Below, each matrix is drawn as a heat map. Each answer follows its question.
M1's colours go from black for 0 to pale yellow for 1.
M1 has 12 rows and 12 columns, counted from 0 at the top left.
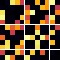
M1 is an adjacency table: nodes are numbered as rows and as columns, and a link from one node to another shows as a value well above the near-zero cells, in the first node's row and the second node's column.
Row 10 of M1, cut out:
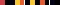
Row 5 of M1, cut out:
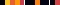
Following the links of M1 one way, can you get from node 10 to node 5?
yes
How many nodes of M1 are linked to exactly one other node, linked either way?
0
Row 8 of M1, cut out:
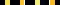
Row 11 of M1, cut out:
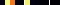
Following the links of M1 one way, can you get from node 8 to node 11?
yes
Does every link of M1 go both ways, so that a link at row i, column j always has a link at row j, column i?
yes
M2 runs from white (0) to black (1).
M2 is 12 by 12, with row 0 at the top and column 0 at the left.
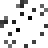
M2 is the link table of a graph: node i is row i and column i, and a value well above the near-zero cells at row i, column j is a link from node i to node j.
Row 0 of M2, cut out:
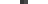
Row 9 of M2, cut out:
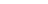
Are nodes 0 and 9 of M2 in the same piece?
no
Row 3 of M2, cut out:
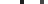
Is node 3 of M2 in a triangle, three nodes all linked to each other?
no
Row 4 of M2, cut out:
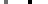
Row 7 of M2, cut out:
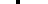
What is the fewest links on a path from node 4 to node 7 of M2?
1
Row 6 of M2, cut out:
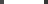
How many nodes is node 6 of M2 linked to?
2
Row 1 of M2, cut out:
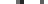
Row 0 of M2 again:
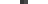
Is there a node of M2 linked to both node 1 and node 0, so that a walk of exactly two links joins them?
yes
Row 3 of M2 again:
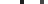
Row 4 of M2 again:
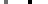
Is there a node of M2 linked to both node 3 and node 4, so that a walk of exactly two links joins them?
no
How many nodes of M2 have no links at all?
1
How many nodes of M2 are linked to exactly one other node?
1
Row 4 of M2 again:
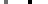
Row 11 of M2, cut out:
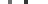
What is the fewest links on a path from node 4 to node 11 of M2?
5
